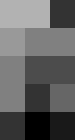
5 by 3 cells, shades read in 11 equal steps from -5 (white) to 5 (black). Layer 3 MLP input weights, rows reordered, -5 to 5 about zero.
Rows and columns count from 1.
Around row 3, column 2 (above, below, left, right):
0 3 0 2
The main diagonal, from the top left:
-2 0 2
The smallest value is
-2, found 2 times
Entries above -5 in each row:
3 3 3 3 3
